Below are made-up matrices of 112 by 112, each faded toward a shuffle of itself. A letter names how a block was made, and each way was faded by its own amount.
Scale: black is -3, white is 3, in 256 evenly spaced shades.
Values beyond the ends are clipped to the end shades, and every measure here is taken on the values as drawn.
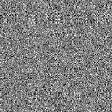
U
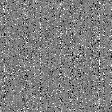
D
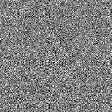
U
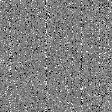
D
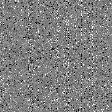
D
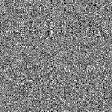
U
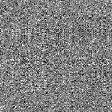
U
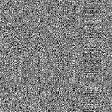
U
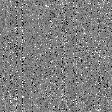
D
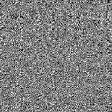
U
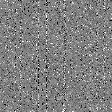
D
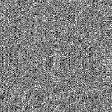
U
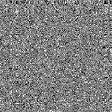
U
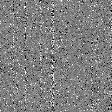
D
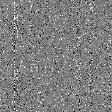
D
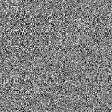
U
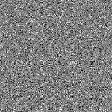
U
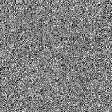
U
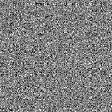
U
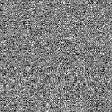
U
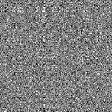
U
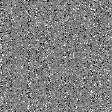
D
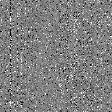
D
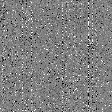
D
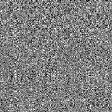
U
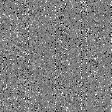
D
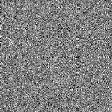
U
